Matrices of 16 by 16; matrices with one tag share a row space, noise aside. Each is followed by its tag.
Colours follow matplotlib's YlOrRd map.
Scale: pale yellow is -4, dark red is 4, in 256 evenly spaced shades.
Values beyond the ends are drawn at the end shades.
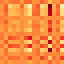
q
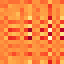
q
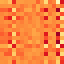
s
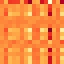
q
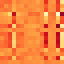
s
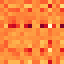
q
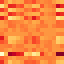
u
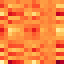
u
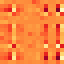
s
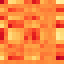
u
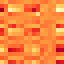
u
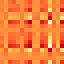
q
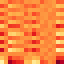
u
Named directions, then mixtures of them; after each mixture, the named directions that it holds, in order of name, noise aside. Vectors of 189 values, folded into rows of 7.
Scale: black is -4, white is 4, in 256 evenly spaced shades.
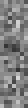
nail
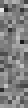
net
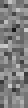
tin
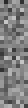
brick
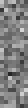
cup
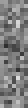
nail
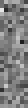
net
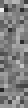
net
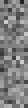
brick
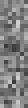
nail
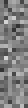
brick, tin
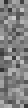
brick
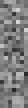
nail, tin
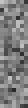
cup, nail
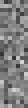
brick, tin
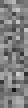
nail, tin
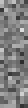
cup
